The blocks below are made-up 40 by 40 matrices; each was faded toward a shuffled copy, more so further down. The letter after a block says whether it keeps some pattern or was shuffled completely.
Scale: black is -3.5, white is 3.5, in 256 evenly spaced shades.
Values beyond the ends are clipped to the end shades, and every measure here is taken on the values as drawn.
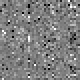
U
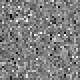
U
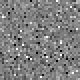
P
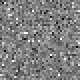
P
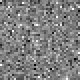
U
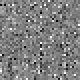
U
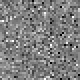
U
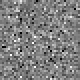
U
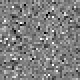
U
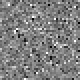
P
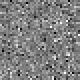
U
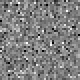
P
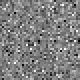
P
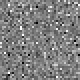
U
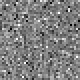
P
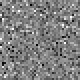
P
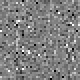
U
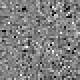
U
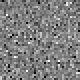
P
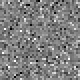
P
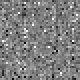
U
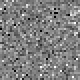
P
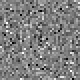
U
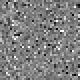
U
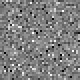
P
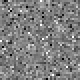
P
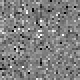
U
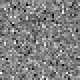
P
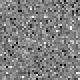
P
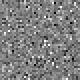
P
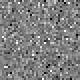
P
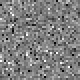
P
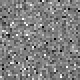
P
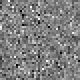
U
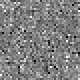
U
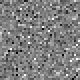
P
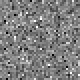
P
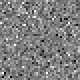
P
